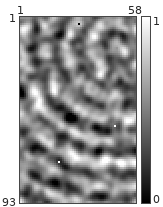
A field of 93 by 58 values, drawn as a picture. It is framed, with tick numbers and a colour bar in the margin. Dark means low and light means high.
Concentric rings centre on the top right. There is no overall slope. Three lone cells stand out: two far higher and one far lower than their neighbours. The histogram is bell-shaped. On average the colour sits 50% of the way up the scale. Neither half mirrors the other.
